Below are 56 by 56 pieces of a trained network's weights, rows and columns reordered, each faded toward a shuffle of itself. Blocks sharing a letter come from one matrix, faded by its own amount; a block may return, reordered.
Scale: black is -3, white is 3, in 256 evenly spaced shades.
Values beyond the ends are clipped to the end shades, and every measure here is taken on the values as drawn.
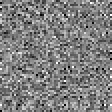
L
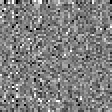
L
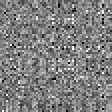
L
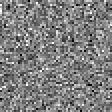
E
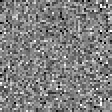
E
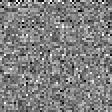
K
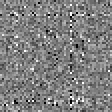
K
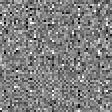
L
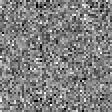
E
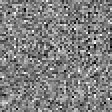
E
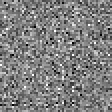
E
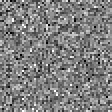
E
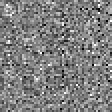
L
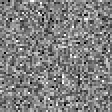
E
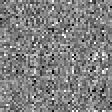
L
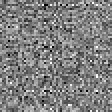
L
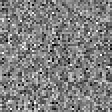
E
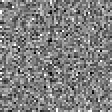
E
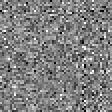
L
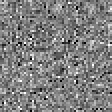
L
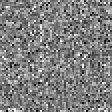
E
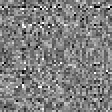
K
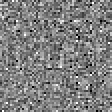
L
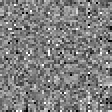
K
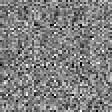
L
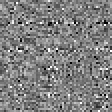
K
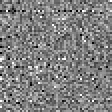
K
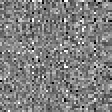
L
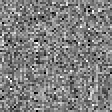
E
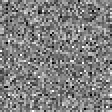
E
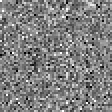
E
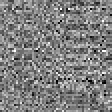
K
